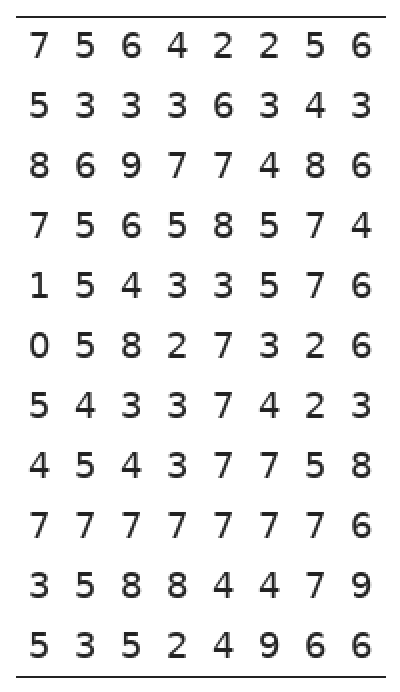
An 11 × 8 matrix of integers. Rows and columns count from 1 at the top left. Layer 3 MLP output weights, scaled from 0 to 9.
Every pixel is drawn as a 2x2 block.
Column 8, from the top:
6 3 6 4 6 6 3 8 6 9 6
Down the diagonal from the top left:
7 3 9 5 3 3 2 8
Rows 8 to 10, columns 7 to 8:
5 8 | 7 6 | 7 9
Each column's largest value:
8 7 9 8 8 9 8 9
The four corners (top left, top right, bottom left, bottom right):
7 6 5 6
